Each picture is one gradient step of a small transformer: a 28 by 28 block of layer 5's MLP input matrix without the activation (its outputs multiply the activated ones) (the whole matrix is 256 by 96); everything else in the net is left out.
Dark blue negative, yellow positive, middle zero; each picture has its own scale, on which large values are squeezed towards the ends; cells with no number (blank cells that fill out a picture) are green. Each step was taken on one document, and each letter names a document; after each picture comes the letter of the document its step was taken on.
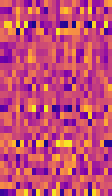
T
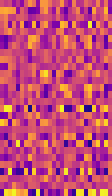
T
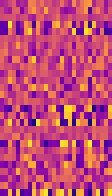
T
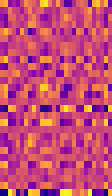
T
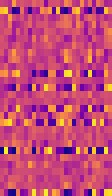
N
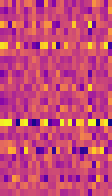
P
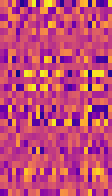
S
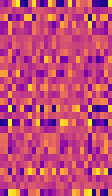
S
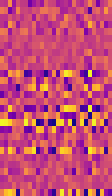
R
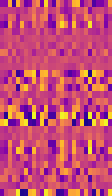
S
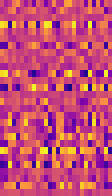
P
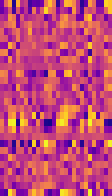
R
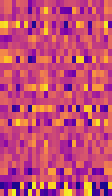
T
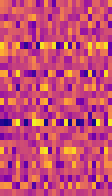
P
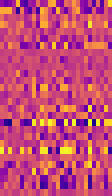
P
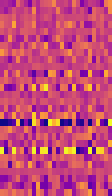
P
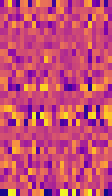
S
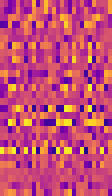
N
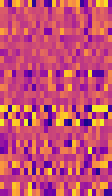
S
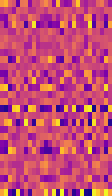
T
